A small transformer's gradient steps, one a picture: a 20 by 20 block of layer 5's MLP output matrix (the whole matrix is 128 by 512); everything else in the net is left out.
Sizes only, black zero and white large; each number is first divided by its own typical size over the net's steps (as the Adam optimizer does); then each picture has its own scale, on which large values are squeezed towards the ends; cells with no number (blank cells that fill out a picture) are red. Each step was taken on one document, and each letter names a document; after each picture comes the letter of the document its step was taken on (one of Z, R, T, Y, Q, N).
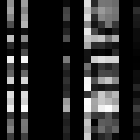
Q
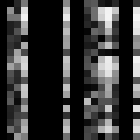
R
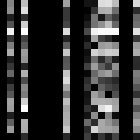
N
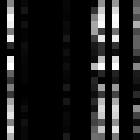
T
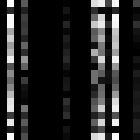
T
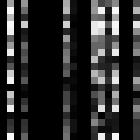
T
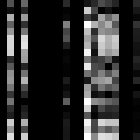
Q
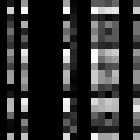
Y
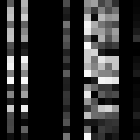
Q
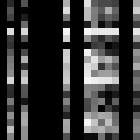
N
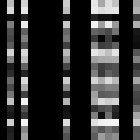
Y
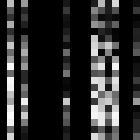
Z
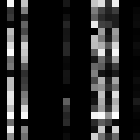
Z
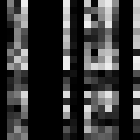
R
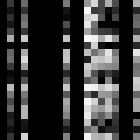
N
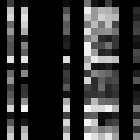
Q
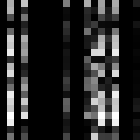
Z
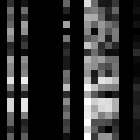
Q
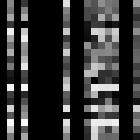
N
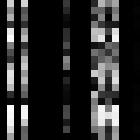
Z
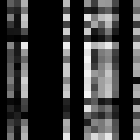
R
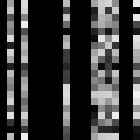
R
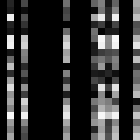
Y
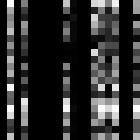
Y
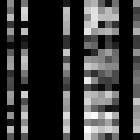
N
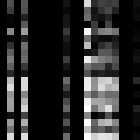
Q
